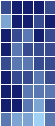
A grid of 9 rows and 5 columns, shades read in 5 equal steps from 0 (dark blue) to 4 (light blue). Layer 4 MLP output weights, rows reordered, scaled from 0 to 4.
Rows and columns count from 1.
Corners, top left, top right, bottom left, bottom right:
1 1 2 2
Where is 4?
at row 9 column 4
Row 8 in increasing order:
0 0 1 2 3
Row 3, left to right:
0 1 2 0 1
